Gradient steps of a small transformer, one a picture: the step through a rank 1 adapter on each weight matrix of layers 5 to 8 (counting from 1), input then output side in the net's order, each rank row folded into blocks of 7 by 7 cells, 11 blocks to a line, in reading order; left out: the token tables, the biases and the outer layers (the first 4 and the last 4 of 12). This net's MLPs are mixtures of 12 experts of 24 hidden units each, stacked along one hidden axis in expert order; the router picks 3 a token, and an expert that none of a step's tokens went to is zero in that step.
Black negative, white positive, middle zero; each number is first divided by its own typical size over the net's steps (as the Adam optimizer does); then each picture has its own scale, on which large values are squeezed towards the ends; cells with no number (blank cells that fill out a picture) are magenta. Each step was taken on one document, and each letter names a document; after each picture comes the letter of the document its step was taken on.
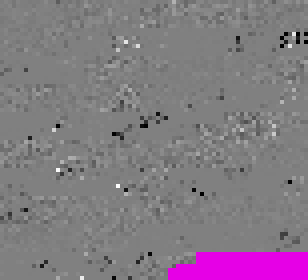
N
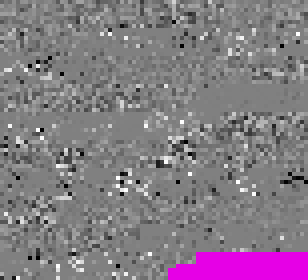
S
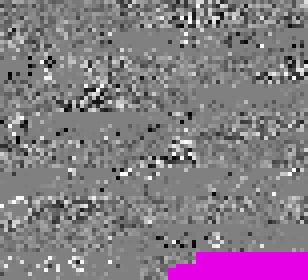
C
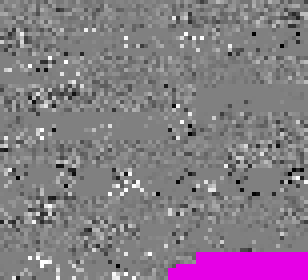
S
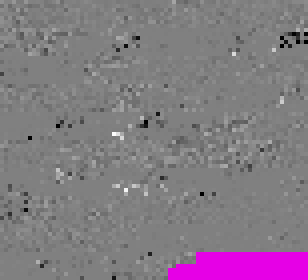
N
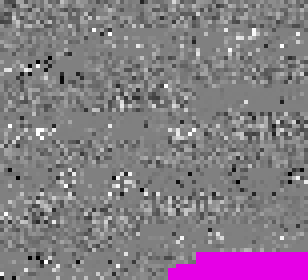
S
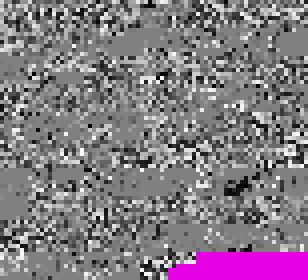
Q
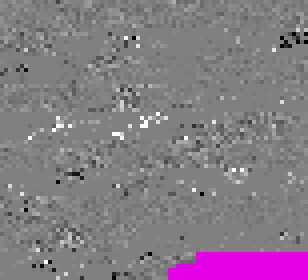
N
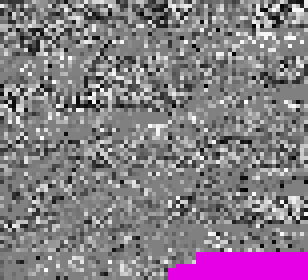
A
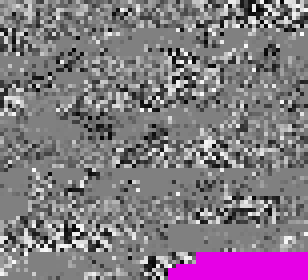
Q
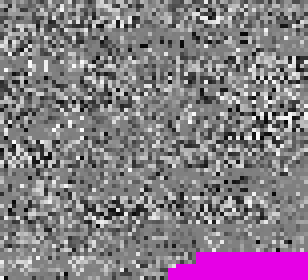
A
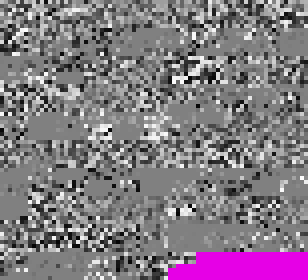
Q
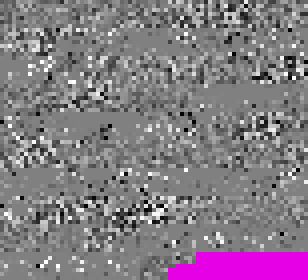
C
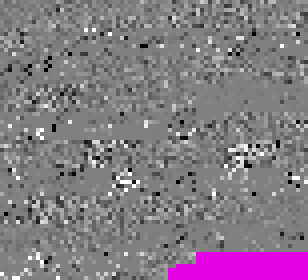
S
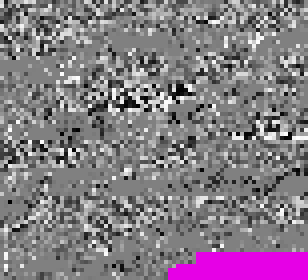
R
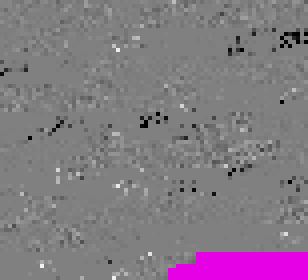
N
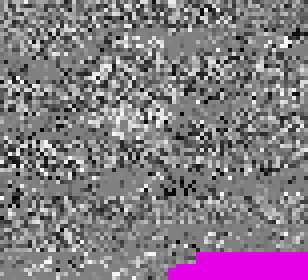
A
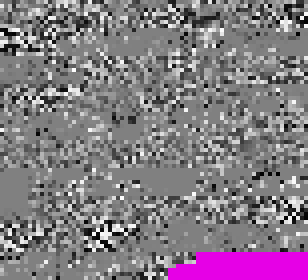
Q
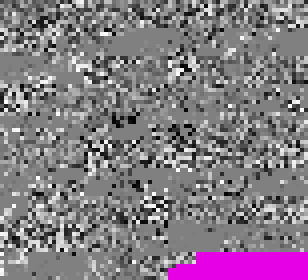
Q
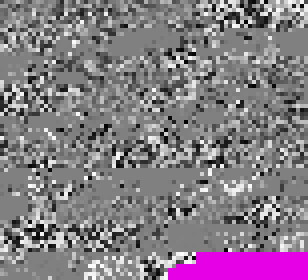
Q
